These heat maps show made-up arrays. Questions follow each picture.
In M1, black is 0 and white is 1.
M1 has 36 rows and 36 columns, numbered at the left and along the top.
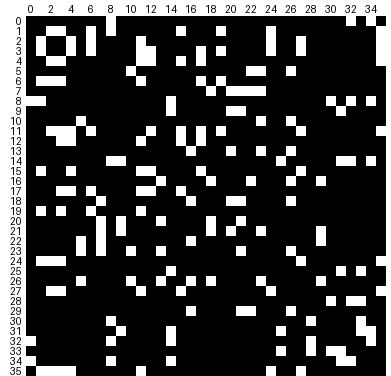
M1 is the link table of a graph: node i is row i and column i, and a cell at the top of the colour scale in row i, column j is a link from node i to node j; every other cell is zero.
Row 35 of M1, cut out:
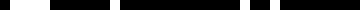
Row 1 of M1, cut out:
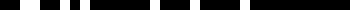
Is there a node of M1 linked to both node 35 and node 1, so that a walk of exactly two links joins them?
yes
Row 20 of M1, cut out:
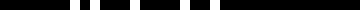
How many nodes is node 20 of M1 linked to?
5
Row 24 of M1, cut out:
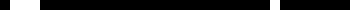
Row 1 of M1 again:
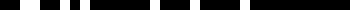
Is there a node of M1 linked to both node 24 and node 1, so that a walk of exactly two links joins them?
yes
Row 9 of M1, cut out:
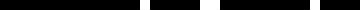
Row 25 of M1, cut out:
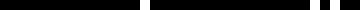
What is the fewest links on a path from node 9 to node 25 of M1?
2
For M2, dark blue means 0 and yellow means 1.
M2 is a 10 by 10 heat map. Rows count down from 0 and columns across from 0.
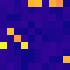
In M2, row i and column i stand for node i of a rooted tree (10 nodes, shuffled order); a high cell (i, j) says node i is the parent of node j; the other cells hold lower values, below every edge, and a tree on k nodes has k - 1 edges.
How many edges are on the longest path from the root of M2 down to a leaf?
3
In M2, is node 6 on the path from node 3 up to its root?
yes
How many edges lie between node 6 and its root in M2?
0
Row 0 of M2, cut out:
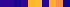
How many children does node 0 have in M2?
4
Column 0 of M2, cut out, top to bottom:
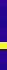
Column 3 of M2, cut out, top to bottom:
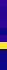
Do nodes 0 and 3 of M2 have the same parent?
yes
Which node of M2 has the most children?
0
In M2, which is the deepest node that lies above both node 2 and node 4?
0
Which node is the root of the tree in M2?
6
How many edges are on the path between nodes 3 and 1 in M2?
4
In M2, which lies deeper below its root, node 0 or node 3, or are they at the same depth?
the same depth
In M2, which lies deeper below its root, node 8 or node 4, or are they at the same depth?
the same depth
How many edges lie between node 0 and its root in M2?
1
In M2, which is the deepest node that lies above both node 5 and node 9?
0
